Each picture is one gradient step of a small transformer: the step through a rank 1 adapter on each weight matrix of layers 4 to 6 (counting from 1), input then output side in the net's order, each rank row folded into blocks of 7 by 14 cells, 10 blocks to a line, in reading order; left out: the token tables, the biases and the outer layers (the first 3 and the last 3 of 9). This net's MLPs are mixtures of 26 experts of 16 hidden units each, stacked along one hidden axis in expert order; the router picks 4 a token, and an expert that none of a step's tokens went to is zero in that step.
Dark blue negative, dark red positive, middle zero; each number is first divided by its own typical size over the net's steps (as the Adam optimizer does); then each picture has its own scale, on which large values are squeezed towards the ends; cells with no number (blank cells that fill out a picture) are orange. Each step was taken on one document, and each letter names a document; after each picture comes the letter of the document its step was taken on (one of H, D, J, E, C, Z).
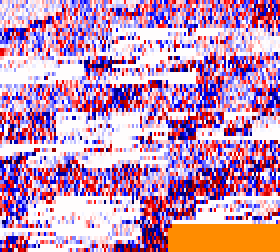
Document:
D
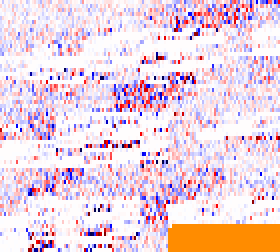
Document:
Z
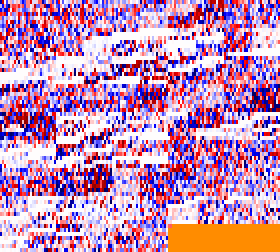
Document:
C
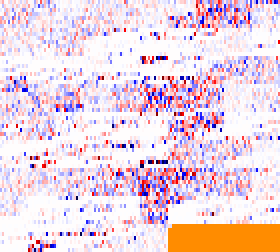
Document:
Z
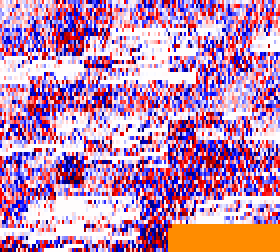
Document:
D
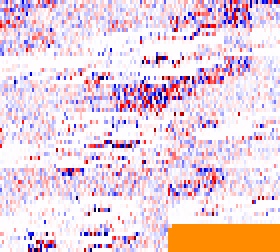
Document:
Z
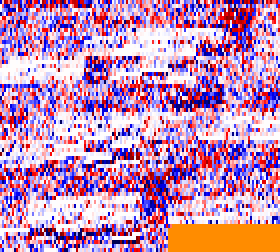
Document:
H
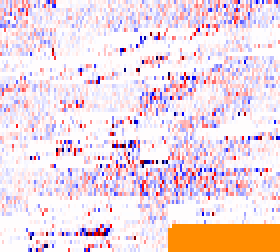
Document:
Z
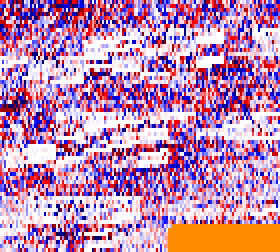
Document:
C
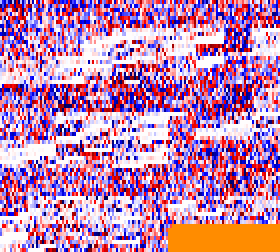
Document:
C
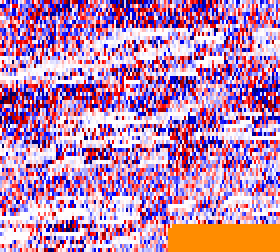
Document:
C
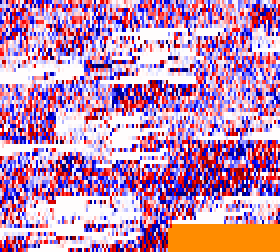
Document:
D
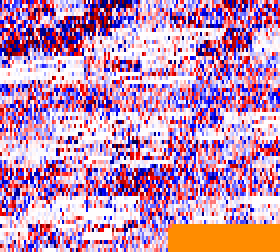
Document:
H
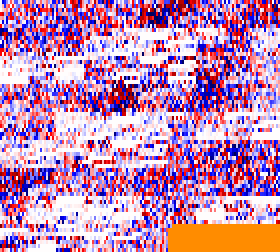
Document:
H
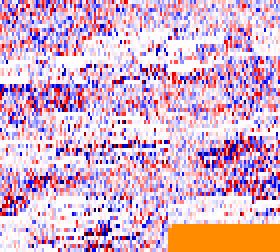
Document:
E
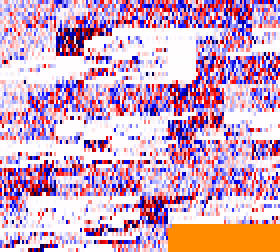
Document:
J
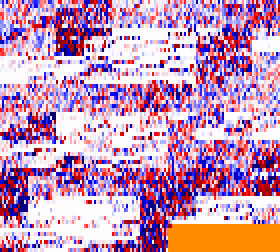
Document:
D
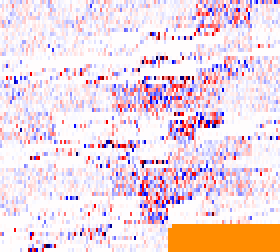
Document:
Z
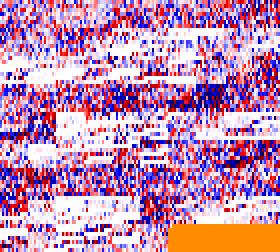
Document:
H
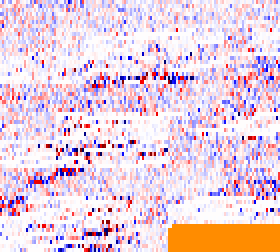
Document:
E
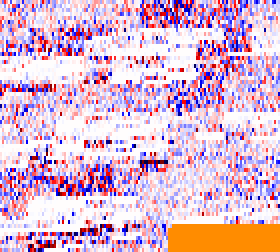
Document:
J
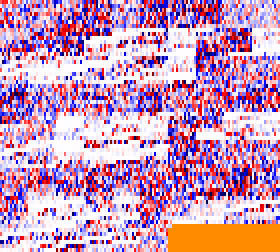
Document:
J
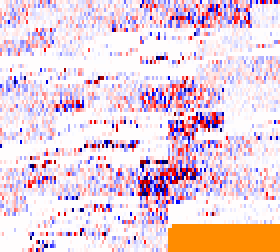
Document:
Z
